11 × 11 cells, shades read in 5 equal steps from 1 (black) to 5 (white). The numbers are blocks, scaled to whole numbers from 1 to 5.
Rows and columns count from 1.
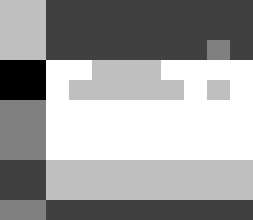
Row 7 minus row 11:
0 0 3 3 3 3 3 3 3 3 3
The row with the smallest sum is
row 11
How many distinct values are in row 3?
3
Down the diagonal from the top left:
4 4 2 5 4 5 5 5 4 4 2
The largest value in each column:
4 4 5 5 5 5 5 5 5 5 5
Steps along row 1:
same down same same same same same same same same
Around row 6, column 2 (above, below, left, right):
1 3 3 5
